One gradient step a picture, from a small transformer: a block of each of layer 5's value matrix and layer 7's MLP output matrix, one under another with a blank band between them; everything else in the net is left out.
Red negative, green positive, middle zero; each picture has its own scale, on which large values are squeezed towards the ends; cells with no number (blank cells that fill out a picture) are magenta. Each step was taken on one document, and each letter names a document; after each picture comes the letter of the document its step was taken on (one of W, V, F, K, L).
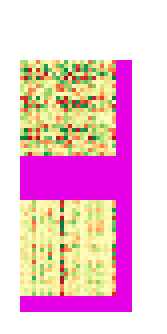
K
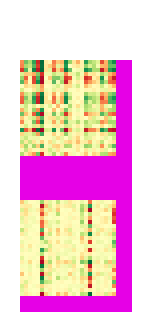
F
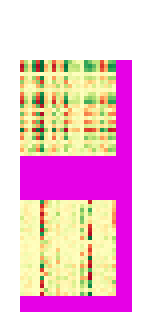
F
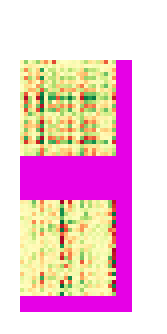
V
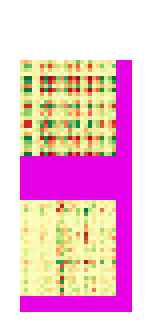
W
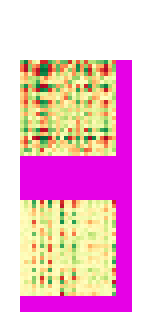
K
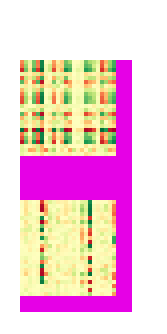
F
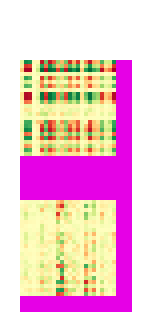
W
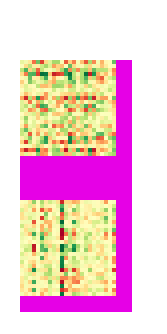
K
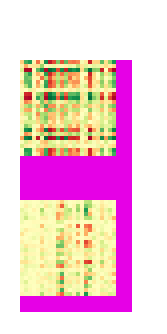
W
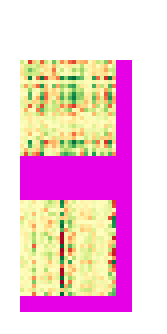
V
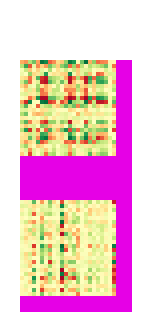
K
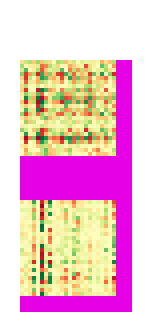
K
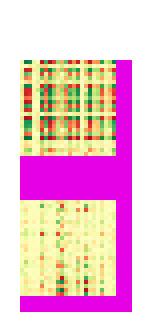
W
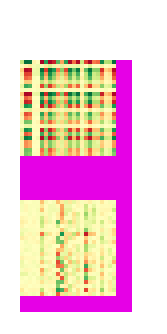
W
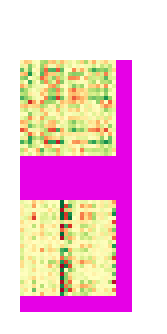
V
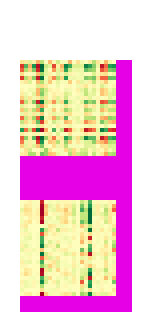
F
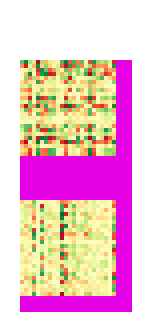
K
